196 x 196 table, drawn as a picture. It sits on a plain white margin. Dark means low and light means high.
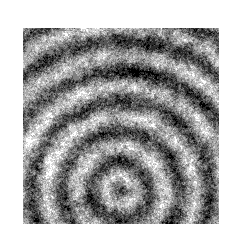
No overall slope runs across the table. The ninth with the highest average is the middle left. No row or column stands out. Overall the values sit about 50% of the way up the scale. Concentric rings centre on the bottom middle.
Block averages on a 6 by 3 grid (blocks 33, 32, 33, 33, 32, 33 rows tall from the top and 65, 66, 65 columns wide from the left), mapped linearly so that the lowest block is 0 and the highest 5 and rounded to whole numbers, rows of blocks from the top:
2 1 0
2 0 2
3 2 1
5 1 2
3 1 2
1 0 2
